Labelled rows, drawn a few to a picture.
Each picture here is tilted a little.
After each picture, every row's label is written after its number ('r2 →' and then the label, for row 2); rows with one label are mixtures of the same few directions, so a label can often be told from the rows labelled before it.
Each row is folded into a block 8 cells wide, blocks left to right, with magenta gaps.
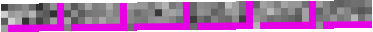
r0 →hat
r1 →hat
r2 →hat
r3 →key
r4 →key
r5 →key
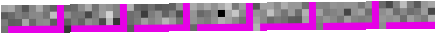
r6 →hat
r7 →key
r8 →key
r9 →hat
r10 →key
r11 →hat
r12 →hat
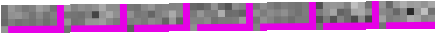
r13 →key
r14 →hat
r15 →key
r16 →hat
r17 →hat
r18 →key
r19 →hat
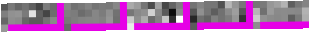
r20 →hat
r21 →key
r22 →key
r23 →key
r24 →key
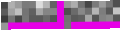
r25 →key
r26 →hat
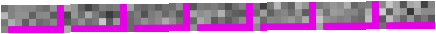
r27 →hat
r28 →key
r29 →key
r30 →hat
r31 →hat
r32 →key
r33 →hat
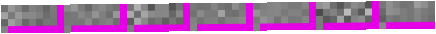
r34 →hat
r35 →hat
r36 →hat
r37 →hat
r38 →hat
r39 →hat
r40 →key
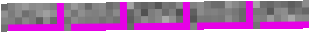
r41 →key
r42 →hat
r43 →key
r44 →key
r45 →key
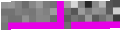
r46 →hat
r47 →hat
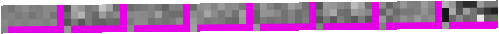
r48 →hat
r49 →key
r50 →hat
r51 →key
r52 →key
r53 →key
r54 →hat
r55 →key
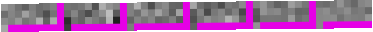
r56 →key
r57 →key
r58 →hat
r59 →key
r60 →key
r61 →hat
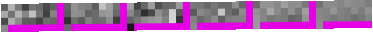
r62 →hat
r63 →key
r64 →key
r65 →hat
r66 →key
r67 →key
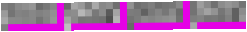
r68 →key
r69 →key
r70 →key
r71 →key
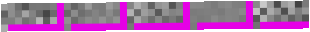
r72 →key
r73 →hat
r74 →hat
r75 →hat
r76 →hat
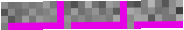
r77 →hat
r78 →hat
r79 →hat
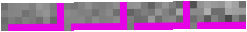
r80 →key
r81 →hat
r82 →hat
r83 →key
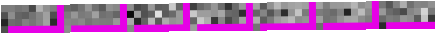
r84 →key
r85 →hat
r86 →hat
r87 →hat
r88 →hat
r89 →hat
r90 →key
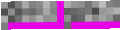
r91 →hat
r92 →hat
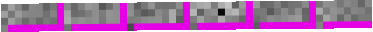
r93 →hat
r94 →key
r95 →key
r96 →hat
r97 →key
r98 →hat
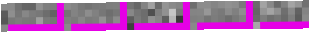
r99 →key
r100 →key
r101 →key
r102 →key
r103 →key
